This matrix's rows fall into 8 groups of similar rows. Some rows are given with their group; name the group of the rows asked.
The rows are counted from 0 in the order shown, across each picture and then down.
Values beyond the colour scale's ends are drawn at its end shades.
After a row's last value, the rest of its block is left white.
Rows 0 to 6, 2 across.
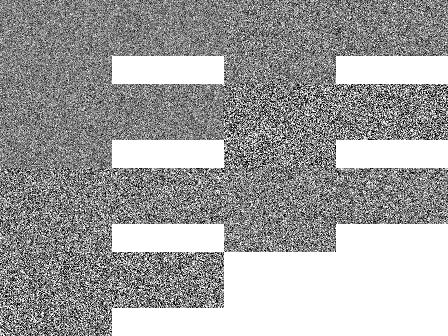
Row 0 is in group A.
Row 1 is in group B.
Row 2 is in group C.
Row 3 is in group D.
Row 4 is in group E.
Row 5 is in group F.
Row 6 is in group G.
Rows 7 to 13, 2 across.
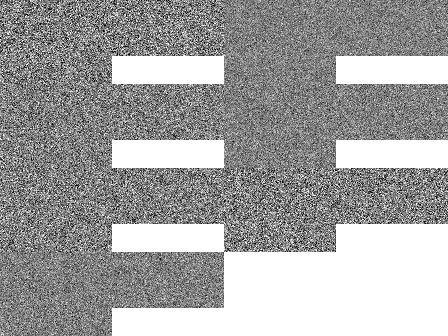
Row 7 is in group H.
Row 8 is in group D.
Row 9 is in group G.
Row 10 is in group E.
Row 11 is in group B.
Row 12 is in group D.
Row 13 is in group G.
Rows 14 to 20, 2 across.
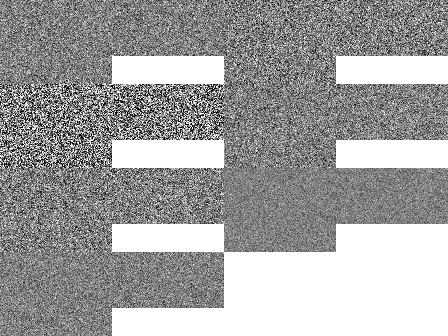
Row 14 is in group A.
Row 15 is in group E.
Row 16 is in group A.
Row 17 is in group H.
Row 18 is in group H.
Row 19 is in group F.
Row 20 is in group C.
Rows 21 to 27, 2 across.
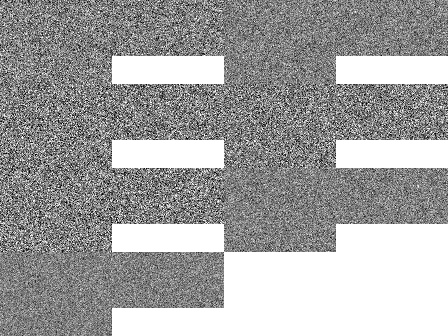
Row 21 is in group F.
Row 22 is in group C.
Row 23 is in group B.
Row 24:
E
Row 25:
F
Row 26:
A
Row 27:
E
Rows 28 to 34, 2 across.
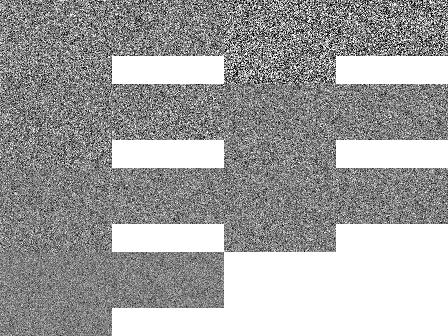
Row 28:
A
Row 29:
B
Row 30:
E
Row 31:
D
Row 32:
G
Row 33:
C
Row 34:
B
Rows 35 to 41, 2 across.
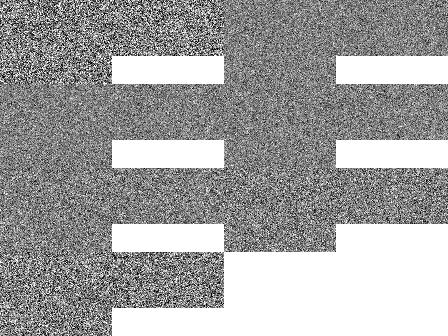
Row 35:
H
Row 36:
A
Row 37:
A
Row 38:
G
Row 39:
F
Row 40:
C
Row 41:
F
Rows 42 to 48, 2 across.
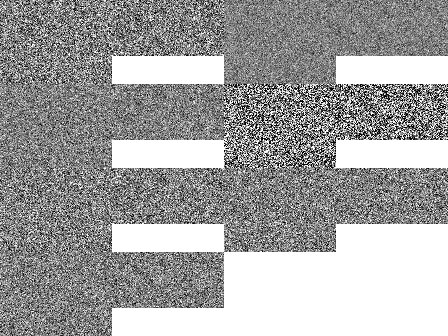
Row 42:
A
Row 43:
B
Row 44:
A
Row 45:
B
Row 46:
A
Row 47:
D
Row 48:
B
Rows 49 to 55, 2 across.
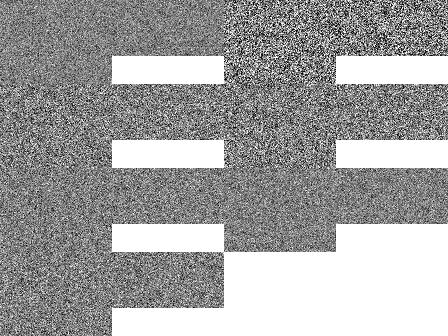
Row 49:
B
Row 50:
B
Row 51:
H
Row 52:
G
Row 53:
G
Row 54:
A
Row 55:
A
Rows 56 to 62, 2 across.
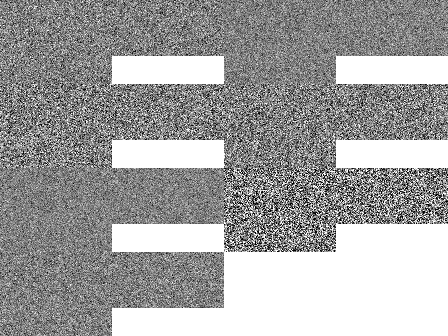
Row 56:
B
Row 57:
H
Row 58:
D
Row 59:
E
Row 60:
H
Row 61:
G
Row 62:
H
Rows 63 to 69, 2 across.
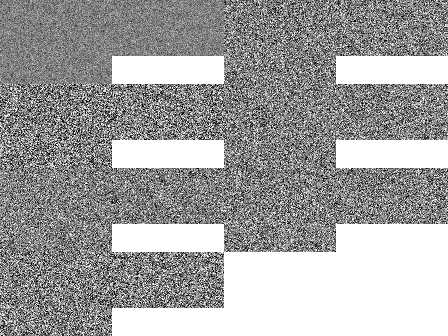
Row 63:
H
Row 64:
H
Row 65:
D
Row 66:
E
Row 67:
B
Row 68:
D
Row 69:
F
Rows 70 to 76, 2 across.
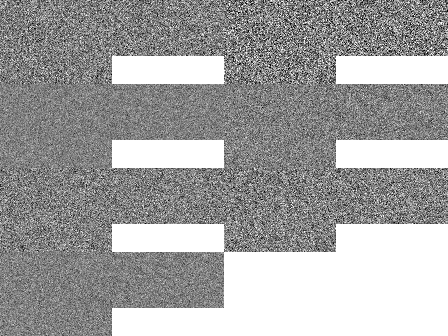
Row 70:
E
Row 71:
E
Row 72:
F
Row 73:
B
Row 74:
D
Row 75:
H
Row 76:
F
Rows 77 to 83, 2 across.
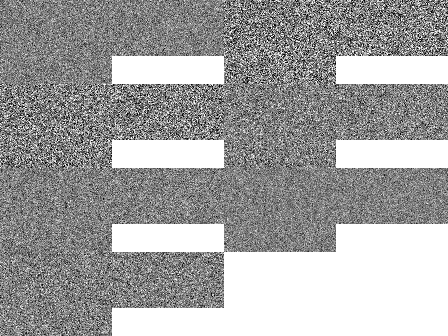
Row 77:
C
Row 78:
D
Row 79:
A
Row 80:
A
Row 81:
H
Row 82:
G
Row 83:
F
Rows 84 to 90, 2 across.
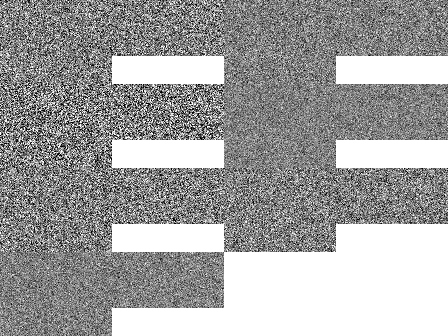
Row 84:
F
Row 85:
D
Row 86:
E
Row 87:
D
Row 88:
G
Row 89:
B
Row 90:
G
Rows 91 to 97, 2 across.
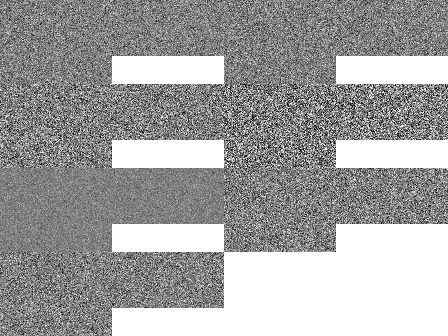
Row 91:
H
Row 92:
E
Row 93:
D
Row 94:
G
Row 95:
A
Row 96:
C
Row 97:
D
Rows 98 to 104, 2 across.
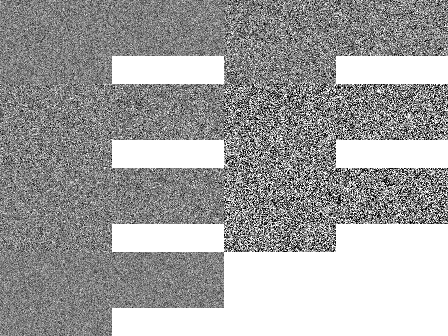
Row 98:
E
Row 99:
H
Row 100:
A
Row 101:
H
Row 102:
A
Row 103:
B
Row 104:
E
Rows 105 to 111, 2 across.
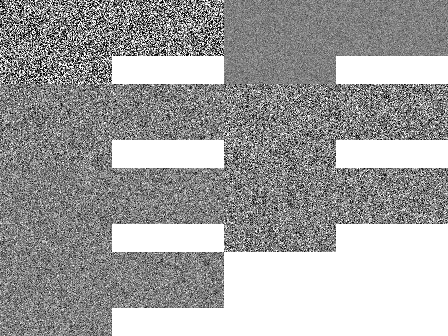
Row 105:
C
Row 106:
D
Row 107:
E
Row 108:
B
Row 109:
F
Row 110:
G
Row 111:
D
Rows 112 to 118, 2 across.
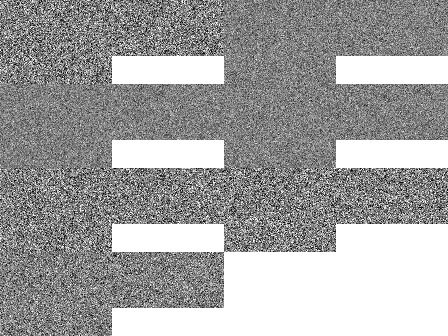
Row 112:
E
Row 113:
H
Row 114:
E
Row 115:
B
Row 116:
E
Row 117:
D
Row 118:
H
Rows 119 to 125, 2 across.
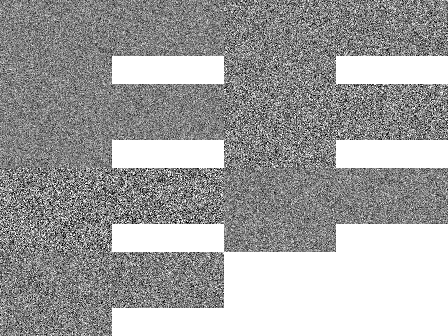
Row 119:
F
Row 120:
C
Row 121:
A
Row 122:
C
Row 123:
B
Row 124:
D
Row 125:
C
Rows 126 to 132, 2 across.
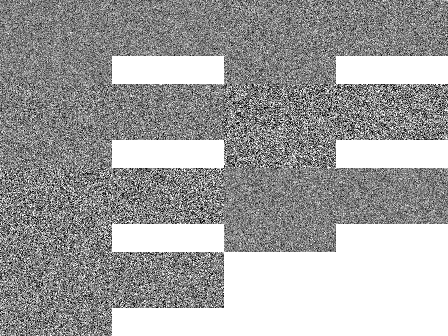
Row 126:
H
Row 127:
C
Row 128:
C
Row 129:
H
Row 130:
E
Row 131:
A
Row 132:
C
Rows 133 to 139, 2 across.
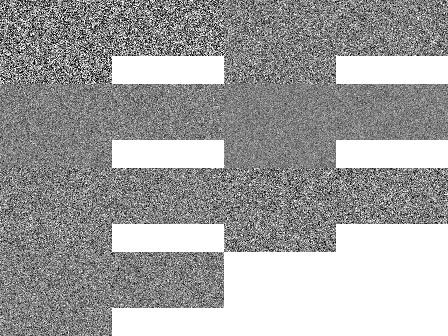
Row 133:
G
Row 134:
A
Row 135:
E
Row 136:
E
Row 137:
D
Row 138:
H
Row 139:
A
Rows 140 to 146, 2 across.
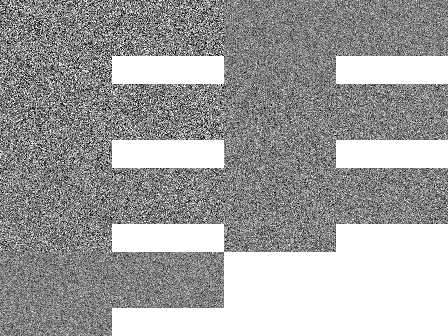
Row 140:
C
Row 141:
G
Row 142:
E
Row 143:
H
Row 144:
F
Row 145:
D
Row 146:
H
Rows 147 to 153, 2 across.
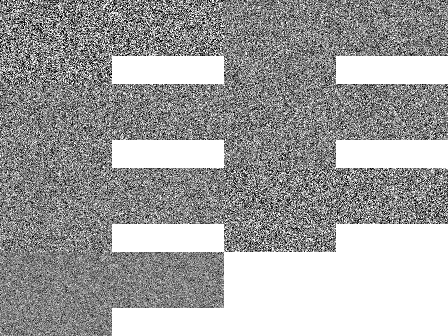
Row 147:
H
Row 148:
B
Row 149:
C
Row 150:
E
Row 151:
H
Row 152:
C
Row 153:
H
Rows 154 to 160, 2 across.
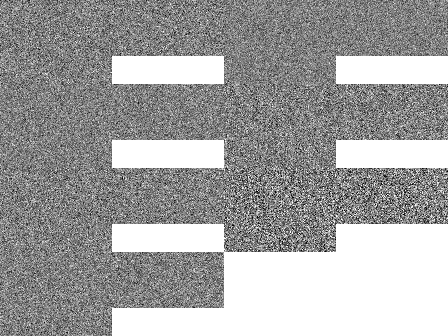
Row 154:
F
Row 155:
C
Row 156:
E
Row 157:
G
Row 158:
F
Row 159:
E
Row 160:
A
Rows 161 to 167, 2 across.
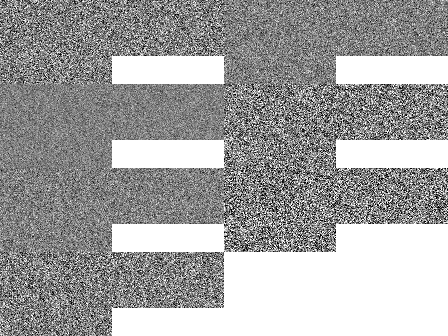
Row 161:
D
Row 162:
C
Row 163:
G
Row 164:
F
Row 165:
H
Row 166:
D
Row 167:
G
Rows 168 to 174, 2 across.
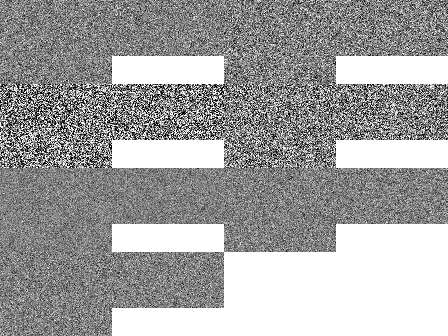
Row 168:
A
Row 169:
D
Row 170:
D
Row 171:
C
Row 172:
B
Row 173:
F
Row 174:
G
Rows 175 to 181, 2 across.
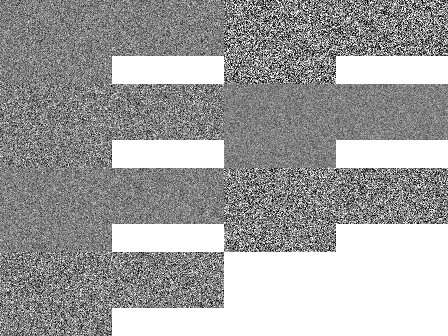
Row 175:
E
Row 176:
B
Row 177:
A
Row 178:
H
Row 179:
A
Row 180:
A
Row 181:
E
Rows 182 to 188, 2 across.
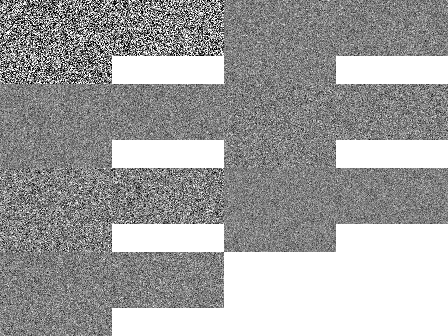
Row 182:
H
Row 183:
A
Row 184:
E
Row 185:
D
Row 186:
A
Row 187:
B
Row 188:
H
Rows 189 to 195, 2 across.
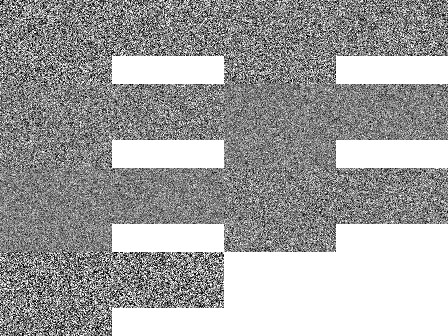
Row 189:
C
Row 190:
A
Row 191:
E
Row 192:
D
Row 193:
A
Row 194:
F
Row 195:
E
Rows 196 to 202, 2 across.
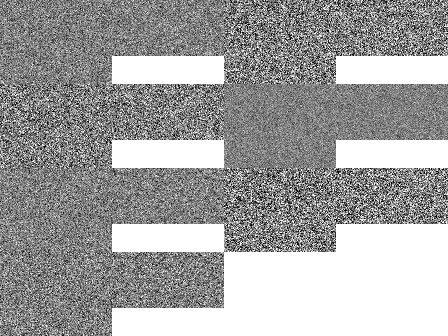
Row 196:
G
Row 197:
H
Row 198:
G
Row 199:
G
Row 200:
F
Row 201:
H
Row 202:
F
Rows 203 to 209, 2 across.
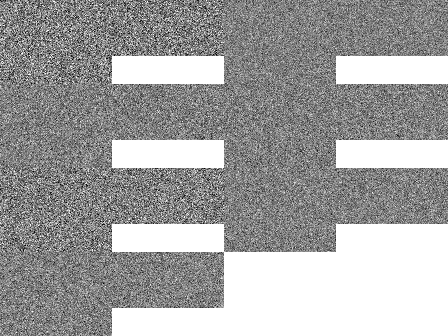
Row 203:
B
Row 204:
F
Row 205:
E
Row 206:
G
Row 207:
D
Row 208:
A
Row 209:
H
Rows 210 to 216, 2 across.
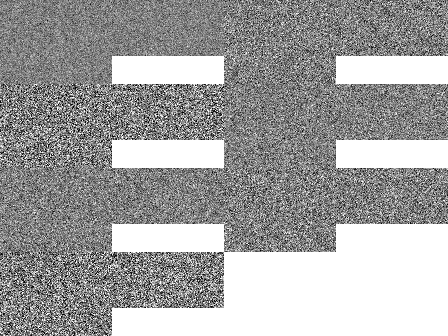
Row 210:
H
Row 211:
B
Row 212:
D
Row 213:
D
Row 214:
A
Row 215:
C
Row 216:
H
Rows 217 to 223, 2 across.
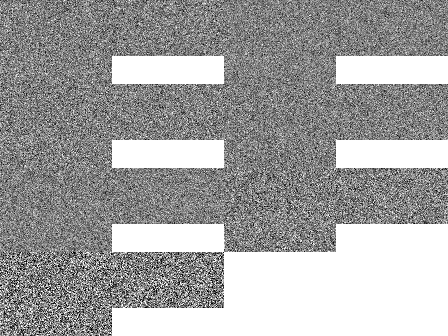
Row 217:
F
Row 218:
B
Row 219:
D
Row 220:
G
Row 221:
H
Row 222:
H
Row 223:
D
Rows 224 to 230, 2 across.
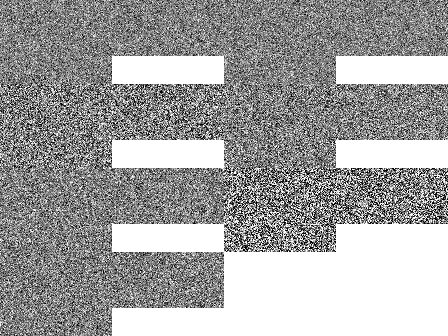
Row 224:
A
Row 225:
D
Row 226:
E
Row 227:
G
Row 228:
A
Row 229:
D
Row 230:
E
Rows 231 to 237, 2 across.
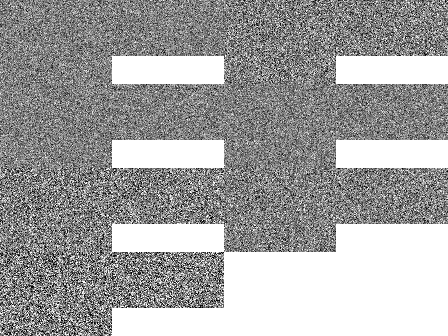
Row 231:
C
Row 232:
E
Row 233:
F
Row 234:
E
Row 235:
E
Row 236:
E
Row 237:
H
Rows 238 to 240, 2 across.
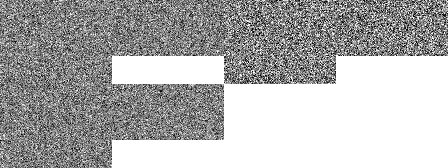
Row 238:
A
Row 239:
A
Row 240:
G
